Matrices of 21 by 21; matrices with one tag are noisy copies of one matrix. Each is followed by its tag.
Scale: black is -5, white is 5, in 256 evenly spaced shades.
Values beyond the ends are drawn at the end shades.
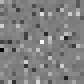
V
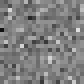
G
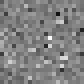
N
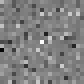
V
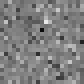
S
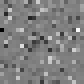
G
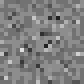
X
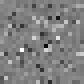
X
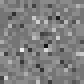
X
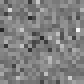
G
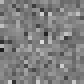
V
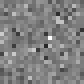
N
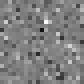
S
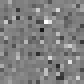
S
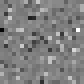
G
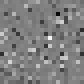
N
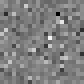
N
